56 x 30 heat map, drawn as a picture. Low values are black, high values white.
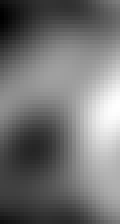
Slope: up to the right. Ninth with the highest average: middle right. Lone odd cells: none. Grain: smooth. Calmest part: bottom left.
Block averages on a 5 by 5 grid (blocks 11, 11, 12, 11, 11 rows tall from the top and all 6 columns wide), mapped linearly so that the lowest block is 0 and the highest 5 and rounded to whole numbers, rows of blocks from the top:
01112 | 23334 | 22245 | 11134 | 11123
